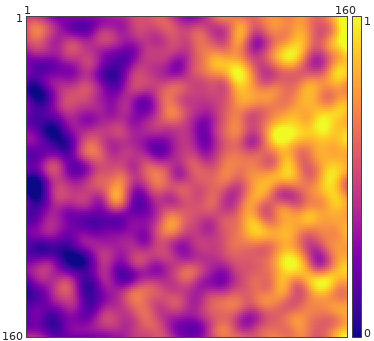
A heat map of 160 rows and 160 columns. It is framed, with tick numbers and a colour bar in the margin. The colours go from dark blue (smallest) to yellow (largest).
Stripes: none. Average level on the scale: 50%. Grain: smooth. Slope: up to the right.
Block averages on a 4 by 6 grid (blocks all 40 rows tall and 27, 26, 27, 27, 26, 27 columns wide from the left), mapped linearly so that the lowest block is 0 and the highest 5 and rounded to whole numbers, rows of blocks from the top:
1 1 2 3 4 4 | 0 2 2 2 4 5 | 0 1 2 2 4 4 | 0 1 2 2 3 4
